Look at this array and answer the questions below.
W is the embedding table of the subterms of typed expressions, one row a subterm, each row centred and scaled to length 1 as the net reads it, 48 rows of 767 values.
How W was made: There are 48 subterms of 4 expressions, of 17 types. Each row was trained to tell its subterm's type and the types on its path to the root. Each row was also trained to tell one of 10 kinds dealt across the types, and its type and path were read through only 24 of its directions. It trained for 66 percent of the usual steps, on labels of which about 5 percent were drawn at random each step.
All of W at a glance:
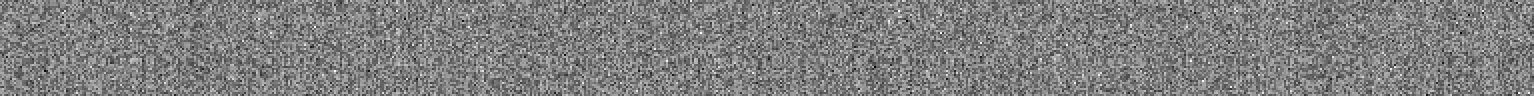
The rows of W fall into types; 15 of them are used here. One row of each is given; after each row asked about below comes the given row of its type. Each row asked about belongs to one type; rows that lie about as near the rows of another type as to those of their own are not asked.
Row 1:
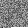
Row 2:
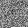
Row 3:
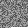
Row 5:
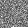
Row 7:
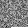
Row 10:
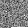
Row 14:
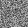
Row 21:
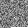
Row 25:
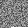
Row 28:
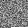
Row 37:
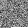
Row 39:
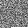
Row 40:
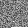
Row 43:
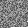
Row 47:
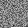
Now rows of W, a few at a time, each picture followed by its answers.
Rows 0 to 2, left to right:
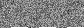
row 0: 14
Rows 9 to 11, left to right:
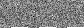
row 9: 47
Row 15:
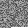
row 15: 40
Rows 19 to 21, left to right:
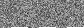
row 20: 47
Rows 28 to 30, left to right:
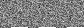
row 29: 2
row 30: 2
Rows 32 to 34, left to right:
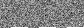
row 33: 37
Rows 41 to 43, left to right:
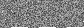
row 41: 47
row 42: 40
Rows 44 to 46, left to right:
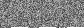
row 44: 28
